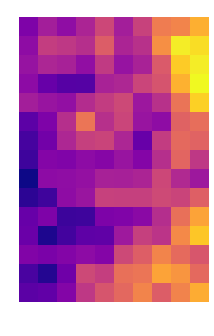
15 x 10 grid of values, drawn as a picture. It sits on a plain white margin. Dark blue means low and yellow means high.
Stripes: none. Grain: blotchy. Ninth with the highest average: top right. Slope: up to the right.
